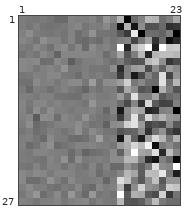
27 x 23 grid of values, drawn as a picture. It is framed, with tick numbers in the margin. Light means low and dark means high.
There is no overall slope. The distribution is heavy-tailed on both sides. Neither half mirrors the other. Overall the values sit about 50% of the way up the scale. The bottom right is the ninth with the lowest average. The left part is calmer, up to a seam about 60% of the way across.
